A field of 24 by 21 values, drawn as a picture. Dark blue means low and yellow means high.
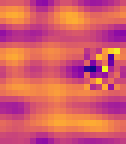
Stripes: horizontal, repeating 4 times. Roughest part: middle right. Odd patch: rougher, in the middle right.
